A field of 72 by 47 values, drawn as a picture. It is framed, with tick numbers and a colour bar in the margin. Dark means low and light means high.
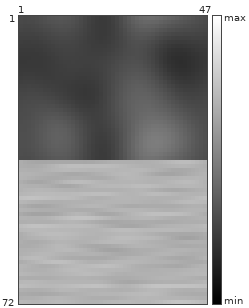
The table splits into 2 rows of 1 panel. Panel 1,1: low, smooth. Panel 2,1: high, streaked across, faint in contrast.
